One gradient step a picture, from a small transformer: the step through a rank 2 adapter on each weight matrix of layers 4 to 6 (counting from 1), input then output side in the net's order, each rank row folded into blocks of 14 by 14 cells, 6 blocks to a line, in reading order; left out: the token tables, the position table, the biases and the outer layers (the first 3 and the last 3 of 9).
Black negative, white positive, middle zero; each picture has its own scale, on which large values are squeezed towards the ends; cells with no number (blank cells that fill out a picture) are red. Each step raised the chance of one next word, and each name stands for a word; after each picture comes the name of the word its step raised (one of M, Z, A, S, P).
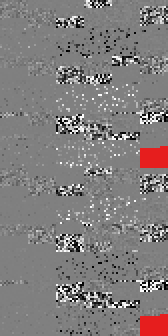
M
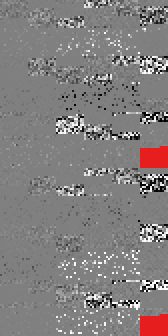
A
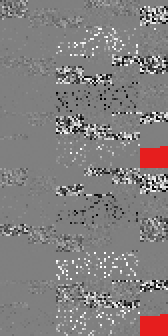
A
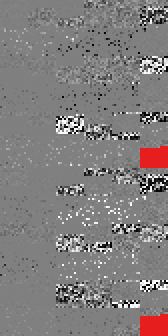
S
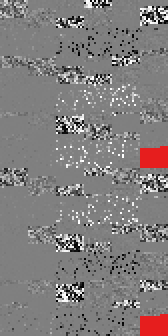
M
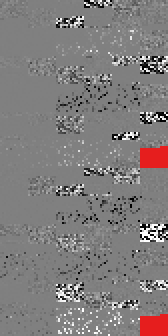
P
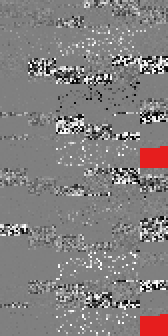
A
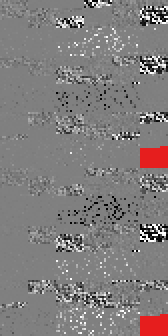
P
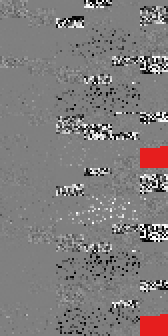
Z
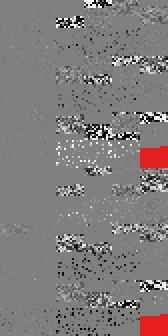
Z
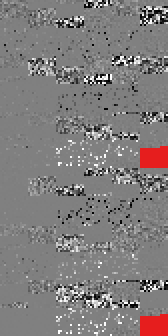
P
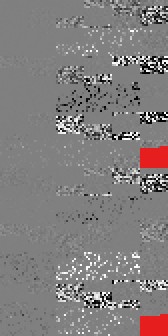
A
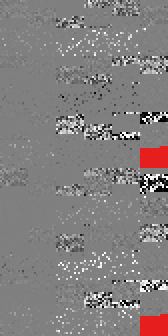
A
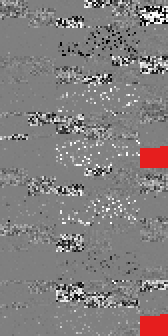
M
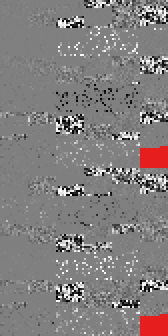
S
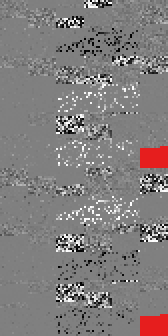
M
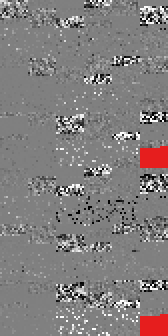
P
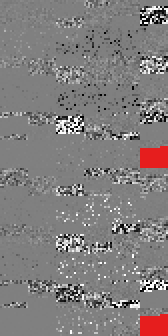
S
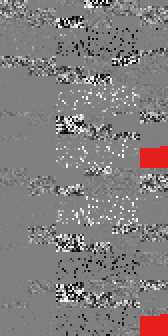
M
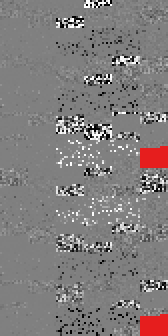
Z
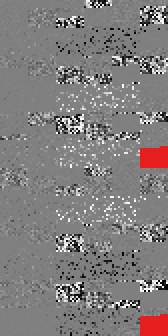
M
